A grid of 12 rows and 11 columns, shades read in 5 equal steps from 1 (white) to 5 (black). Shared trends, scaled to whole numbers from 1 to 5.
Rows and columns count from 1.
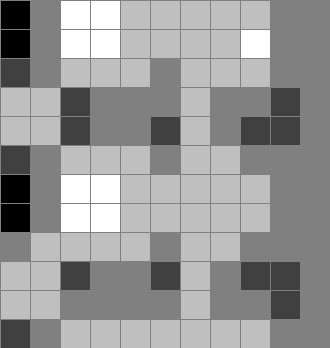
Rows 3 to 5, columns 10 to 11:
3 3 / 4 3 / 4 3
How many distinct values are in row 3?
3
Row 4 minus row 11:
0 0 1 0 0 0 0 0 0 0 0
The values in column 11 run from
3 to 3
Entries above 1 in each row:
9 8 11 11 11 11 9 9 11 11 11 11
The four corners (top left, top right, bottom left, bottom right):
5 3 4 3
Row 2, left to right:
5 3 1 1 2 2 2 2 1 3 3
